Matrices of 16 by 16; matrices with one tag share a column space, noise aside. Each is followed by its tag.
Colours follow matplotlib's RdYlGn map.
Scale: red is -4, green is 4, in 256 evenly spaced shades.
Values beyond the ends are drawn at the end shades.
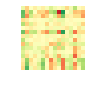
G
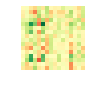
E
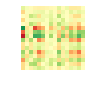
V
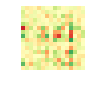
V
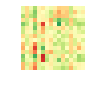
E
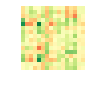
E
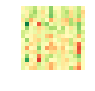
E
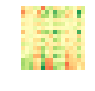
G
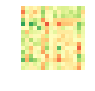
E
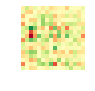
V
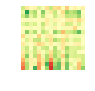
G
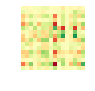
V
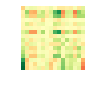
G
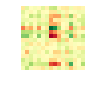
V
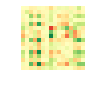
V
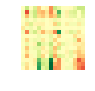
G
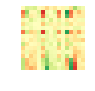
G
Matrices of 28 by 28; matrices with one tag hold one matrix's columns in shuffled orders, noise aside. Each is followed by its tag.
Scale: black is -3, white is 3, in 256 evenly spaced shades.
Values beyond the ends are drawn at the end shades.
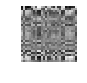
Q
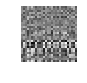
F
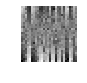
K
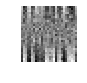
K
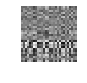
F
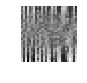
K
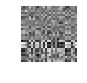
F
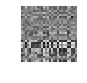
F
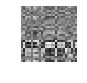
F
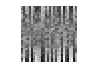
K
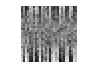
K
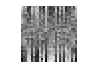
K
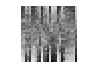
K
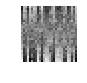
K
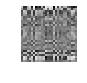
Q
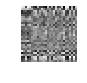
Q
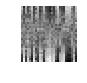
K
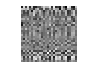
Q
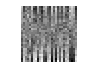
K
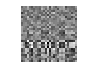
F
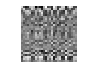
Q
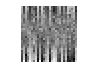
K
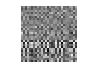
F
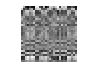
Q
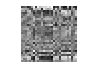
Q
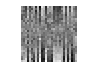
K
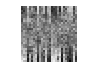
K
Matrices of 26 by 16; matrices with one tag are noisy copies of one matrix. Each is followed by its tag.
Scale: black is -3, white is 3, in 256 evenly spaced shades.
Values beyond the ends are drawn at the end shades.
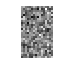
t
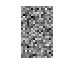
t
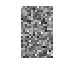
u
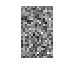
u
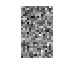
t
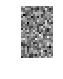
t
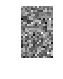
u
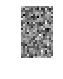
t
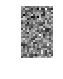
t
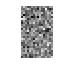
t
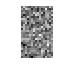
t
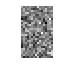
u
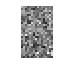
u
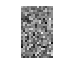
u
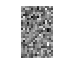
t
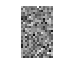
u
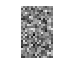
u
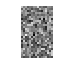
u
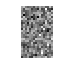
t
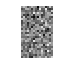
t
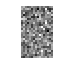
t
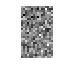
t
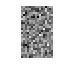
t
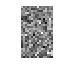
u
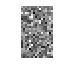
u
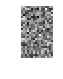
t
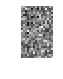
t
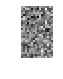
t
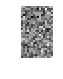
t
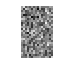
t
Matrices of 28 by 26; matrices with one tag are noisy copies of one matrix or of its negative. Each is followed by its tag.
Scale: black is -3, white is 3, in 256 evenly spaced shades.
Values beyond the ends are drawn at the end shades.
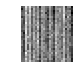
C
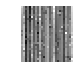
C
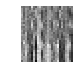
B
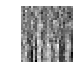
B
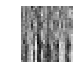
B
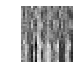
B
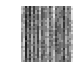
C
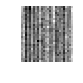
C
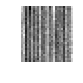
C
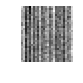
C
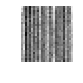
C
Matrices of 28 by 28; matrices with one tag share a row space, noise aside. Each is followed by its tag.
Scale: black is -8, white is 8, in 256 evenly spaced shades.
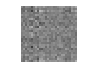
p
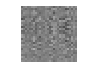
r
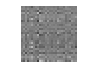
p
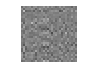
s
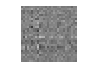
p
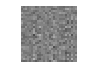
r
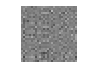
s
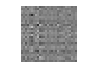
p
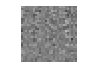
r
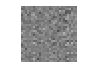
r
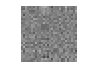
s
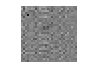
s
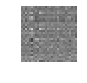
p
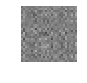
s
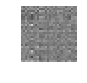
p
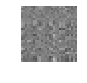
r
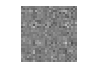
r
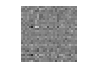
p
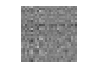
p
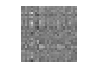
p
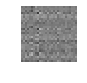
p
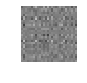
s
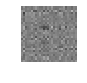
s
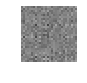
s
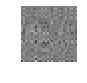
s
